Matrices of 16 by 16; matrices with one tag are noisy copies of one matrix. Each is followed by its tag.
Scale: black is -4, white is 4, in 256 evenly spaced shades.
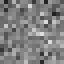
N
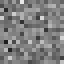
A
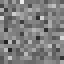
A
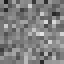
N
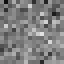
N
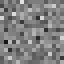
A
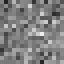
N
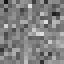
N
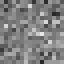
N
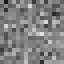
N
